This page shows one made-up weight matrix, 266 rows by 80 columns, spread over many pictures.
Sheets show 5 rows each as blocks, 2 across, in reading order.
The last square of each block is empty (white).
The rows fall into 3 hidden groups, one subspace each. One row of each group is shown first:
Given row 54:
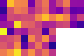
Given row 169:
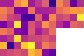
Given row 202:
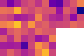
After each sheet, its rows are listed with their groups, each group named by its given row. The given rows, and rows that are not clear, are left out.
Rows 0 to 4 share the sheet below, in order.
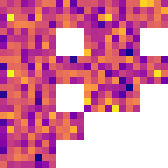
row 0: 202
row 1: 202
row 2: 202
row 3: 169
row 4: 202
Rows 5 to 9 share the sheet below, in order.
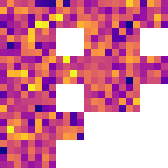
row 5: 169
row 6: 169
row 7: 202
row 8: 169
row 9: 202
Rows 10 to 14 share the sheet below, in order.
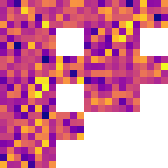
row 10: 54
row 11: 169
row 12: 169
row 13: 202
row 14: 169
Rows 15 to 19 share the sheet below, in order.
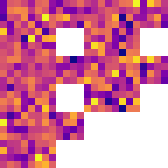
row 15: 54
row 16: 169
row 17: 54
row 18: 169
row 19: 202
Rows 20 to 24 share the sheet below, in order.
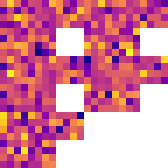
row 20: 202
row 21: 54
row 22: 202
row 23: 54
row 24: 54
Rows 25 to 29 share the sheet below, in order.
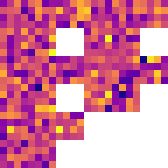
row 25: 54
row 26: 54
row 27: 202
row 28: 169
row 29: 202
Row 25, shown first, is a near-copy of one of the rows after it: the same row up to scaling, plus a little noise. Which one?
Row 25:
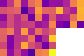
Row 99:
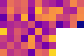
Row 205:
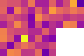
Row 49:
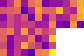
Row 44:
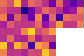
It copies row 49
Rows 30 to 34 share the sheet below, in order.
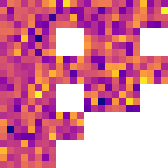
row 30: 169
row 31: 202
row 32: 169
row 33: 54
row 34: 202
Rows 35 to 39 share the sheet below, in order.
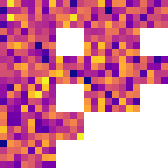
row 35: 202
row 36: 54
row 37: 169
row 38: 54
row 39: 54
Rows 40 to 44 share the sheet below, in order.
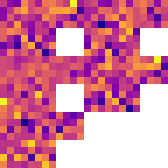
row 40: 54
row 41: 169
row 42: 169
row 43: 54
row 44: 54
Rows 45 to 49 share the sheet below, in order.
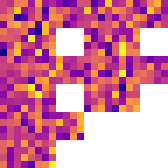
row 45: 202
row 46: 202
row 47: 169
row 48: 202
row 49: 54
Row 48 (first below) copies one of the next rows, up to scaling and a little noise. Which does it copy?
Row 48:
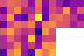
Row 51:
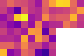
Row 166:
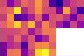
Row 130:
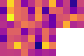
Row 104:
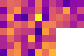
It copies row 104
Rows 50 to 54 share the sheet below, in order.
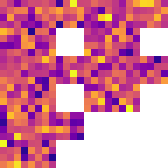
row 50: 54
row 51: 202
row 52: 169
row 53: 54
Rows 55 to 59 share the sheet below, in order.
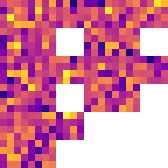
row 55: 202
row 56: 54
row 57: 202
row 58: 202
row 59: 169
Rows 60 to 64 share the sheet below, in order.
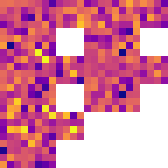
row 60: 169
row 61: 169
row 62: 169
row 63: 169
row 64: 202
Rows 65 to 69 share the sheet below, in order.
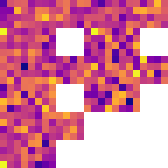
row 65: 54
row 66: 54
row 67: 54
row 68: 169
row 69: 202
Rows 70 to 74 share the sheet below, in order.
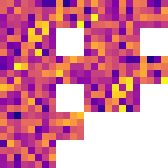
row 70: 169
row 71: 202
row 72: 54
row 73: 169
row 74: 54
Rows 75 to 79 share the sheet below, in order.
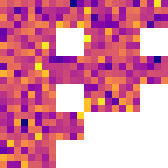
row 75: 54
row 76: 202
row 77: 202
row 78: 54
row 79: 54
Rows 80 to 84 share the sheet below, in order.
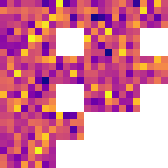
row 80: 169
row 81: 202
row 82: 169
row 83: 54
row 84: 169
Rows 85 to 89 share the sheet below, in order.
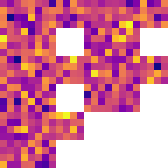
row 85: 202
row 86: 169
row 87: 54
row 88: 202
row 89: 202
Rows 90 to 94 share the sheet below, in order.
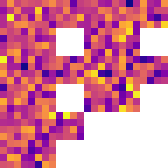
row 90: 202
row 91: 169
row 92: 54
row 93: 202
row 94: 169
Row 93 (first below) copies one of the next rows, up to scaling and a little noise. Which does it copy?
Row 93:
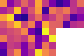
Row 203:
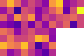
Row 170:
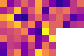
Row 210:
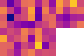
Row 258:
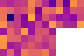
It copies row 170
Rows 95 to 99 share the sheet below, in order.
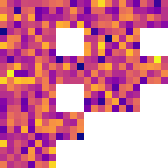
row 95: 54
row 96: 54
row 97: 202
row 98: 54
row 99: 54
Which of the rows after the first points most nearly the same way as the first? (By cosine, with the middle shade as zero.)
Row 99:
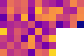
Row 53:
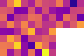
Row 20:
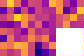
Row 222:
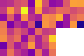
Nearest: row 222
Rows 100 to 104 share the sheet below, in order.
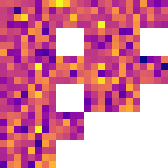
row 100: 202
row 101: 169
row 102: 169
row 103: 202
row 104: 202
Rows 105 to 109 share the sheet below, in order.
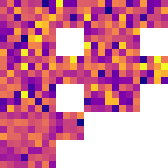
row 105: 169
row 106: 54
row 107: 54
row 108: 54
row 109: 202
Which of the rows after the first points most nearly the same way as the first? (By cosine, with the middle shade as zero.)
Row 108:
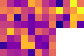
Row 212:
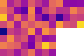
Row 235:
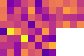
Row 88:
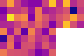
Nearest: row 235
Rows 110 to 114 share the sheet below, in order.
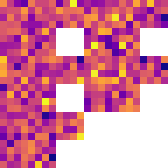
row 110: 54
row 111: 169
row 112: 54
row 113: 202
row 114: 169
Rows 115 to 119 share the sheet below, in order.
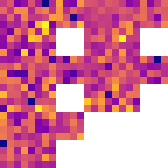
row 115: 169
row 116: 169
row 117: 202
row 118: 54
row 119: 54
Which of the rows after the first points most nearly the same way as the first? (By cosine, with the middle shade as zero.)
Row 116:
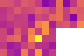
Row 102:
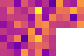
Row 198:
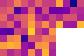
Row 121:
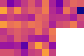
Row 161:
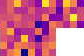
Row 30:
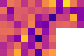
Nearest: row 102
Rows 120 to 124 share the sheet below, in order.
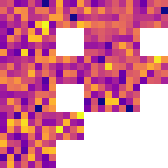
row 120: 169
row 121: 202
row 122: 169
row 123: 54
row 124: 54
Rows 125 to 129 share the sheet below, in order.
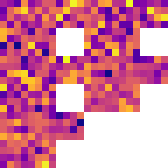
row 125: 54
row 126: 169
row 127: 202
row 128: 202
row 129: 202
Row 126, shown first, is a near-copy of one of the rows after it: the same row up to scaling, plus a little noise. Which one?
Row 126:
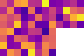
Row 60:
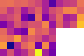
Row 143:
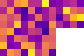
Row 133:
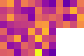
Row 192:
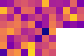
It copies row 143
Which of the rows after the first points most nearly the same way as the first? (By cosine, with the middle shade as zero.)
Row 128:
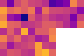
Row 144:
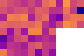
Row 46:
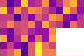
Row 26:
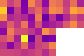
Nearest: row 46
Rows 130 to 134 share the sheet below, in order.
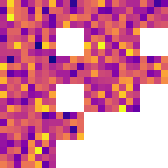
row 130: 202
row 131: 54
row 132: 202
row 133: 169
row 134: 169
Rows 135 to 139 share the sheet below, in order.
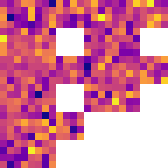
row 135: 202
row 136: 202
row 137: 169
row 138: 54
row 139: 169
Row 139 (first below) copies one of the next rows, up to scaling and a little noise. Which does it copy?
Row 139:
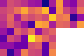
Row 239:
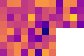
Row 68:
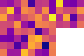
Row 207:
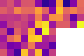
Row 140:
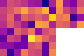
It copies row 140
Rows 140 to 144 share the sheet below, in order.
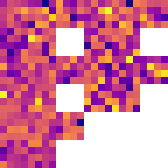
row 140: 169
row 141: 169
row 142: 202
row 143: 169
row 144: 202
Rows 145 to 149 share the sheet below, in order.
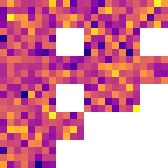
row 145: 202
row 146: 54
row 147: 54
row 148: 169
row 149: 202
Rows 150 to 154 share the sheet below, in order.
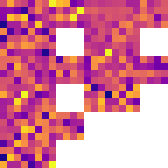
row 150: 202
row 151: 169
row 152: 169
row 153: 54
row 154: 169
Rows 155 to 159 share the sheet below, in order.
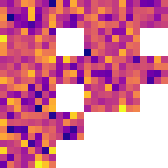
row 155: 202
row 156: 202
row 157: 169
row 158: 202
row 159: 202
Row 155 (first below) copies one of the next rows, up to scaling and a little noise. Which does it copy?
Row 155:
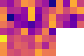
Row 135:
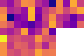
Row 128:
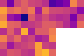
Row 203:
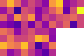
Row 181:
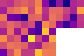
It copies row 135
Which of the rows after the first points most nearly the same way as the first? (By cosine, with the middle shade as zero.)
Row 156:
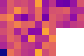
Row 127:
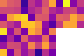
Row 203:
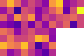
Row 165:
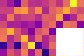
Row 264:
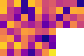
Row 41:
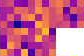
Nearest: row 165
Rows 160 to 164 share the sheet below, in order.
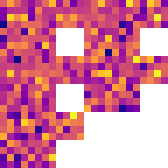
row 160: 202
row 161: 169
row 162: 169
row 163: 202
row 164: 54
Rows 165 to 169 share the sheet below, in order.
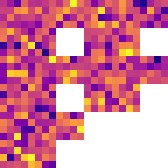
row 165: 54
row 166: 202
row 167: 202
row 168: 54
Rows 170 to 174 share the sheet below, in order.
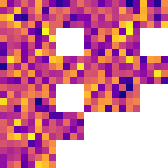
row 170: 202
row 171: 169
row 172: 202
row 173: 169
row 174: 202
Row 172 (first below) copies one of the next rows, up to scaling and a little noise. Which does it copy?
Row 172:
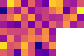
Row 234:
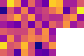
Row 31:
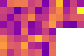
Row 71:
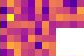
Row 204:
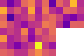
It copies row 234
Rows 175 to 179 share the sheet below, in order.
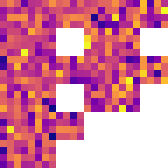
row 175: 202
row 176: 202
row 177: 54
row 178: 169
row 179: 202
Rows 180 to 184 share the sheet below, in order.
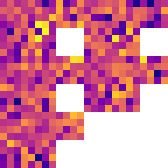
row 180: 169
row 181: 202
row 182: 54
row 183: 169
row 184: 54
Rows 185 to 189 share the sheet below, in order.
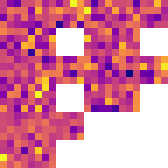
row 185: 54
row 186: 202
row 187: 169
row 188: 54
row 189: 169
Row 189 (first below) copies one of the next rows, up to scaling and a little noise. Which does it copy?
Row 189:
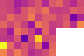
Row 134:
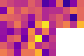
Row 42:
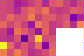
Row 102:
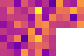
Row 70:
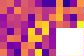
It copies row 42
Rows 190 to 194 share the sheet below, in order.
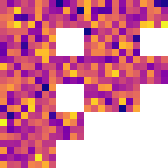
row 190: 202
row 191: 54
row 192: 169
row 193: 169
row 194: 202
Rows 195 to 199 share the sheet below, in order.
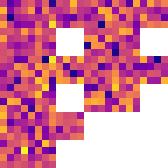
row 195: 202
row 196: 169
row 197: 169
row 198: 54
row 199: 54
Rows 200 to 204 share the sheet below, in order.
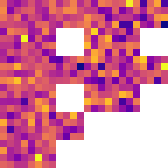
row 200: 54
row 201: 169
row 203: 202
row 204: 202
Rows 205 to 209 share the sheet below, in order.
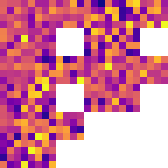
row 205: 54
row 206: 54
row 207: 169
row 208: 54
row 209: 169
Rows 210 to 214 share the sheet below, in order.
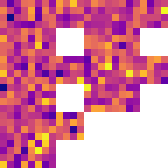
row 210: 202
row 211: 202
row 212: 54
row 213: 54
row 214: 169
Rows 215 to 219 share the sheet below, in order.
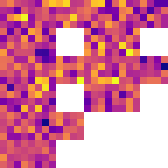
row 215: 202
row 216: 54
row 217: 169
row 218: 202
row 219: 202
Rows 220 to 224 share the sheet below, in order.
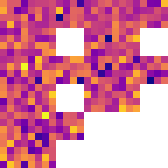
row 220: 54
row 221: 54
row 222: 54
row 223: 202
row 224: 169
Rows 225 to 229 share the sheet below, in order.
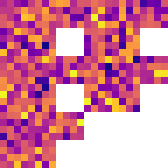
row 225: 169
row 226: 202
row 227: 169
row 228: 169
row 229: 202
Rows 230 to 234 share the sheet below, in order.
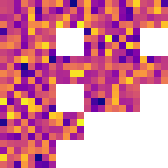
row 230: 54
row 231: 54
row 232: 169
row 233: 169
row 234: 202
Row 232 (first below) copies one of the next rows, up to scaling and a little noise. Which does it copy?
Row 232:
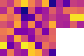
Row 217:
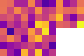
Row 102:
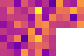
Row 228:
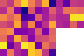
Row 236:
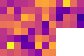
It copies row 228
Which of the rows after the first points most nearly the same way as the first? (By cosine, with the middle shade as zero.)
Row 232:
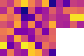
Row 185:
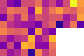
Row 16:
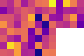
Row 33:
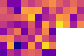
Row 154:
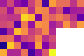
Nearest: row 185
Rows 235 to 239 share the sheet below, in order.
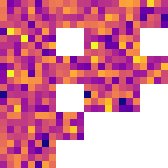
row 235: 54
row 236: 169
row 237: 202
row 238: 202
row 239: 169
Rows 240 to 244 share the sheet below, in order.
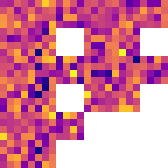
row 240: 169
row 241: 169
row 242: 169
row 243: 202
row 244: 169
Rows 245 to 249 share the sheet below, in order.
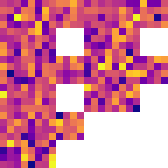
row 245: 202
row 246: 169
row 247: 202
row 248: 54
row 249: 54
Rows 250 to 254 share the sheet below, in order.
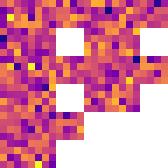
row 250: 202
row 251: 54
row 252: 169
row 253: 169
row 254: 169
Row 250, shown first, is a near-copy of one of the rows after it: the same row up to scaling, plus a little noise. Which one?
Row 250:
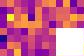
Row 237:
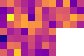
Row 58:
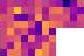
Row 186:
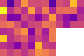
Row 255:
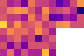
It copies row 237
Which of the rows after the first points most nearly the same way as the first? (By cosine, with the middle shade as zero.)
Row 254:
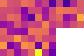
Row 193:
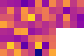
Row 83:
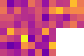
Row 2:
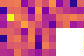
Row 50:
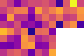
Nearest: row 83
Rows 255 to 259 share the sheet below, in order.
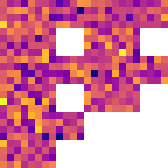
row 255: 202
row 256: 169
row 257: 169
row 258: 202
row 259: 54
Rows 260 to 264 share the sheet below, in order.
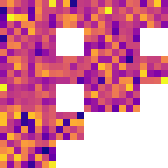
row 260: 202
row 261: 54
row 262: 54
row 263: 169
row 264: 54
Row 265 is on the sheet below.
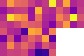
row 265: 202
